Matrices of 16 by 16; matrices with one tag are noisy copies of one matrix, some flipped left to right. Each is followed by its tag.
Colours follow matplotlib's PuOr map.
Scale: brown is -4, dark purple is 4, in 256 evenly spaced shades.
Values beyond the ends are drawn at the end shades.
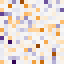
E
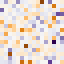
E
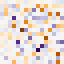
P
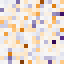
E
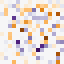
P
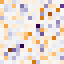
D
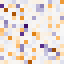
D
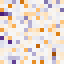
E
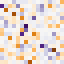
D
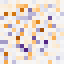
P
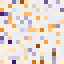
E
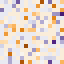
E
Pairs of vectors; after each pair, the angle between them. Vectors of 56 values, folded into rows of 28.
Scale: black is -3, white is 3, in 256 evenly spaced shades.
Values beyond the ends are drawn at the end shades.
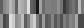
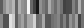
nearly parallel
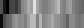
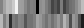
partly opposed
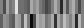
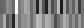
partly aligned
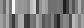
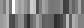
nearly parallel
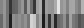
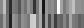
nearly parallel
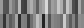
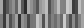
nearly parallel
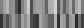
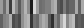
partly aligned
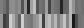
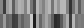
partly opposed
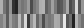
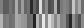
orthogonal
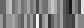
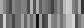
nearly opposite
